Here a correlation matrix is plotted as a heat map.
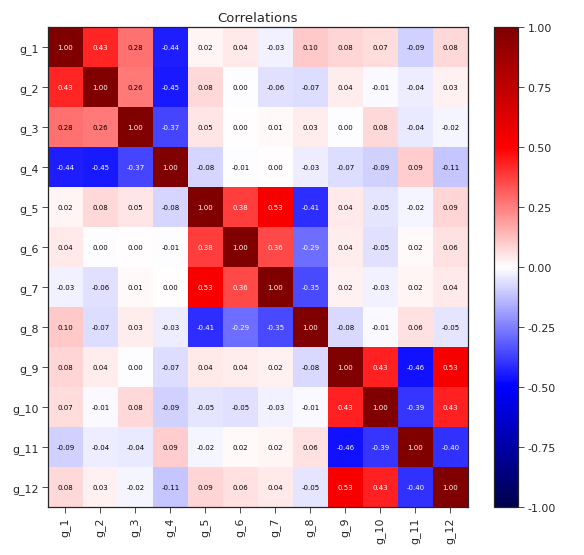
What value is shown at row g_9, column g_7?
0.02
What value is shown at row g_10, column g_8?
-0.01
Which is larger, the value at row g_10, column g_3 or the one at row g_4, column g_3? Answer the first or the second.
the first
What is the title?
Correlations
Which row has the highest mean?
g_12
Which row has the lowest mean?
g_4
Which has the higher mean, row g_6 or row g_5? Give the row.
g_5
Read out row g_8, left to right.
0.10 -0.07 0.03 -0.03 -0.41 -0.29 -0.35 1.00 -0.08 -0.01 0.06 -0.05
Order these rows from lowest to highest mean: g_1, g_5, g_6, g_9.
g_1, g_6, g_9, g_5
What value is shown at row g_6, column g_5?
0.38
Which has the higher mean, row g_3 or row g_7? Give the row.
g_7
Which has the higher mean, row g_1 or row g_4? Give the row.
g_1
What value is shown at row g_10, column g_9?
0.43
